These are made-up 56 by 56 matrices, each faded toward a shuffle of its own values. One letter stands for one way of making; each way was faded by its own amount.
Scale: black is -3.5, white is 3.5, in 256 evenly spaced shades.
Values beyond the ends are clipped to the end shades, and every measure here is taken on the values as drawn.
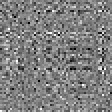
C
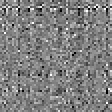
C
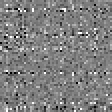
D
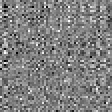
C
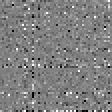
D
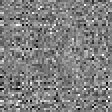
C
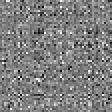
C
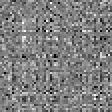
C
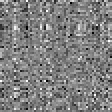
C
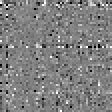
D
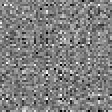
C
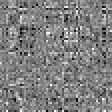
C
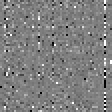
D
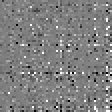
D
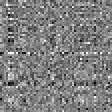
C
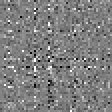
D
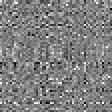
C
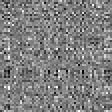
C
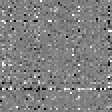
D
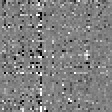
D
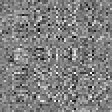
C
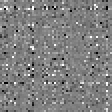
D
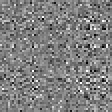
C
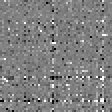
D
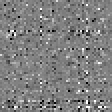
D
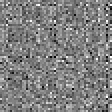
C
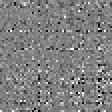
D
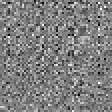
C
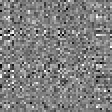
C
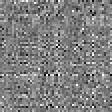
C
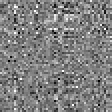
C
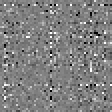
D
